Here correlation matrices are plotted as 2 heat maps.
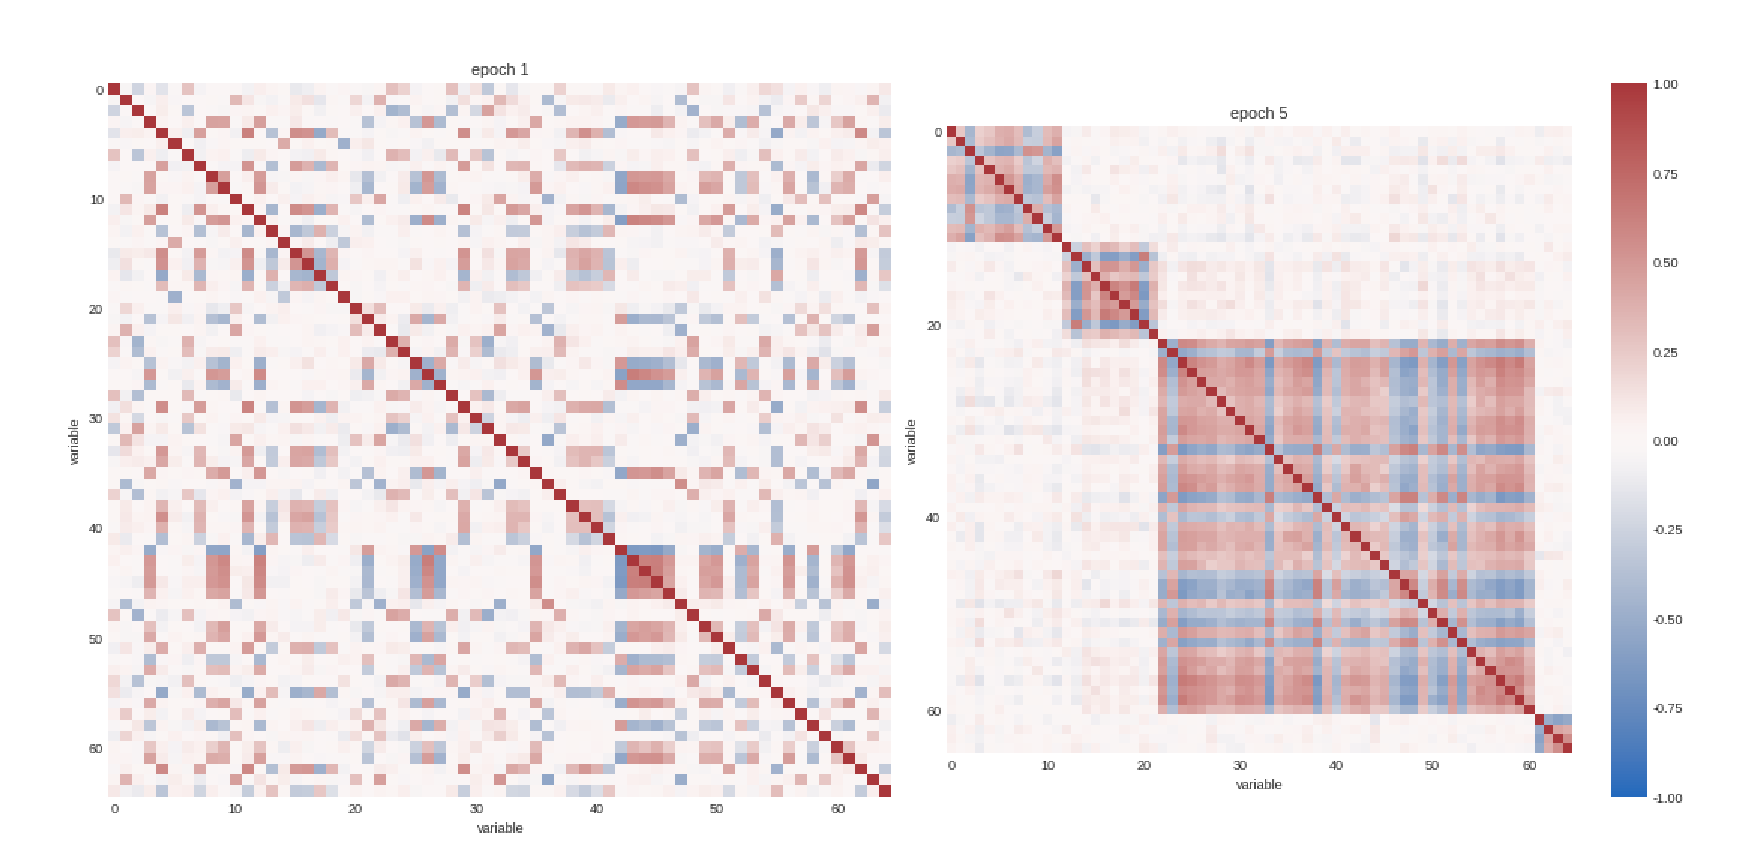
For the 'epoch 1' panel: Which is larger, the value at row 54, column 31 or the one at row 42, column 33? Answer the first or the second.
the second
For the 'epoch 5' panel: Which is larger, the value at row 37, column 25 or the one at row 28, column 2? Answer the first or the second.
the first
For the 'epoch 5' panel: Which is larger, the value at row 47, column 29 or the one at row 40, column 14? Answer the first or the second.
the second
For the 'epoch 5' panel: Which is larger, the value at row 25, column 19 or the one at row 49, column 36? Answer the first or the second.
the second
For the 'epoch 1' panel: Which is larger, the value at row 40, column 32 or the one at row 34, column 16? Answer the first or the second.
the second
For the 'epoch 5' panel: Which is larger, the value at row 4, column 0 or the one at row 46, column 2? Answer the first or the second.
the first
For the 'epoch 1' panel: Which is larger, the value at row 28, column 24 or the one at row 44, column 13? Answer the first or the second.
the first
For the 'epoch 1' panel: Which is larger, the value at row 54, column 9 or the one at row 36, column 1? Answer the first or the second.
the first
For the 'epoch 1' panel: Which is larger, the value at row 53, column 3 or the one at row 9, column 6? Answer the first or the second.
the first
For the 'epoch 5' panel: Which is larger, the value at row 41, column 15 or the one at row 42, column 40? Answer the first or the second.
the first
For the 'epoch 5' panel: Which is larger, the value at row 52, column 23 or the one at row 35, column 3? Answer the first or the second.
the second
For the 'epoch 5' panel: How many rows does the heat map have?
65
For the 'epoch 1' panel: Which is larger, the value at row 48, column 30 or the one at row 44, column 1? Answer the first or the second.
the first
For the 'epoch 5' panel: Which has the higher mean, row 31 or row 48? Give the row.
31
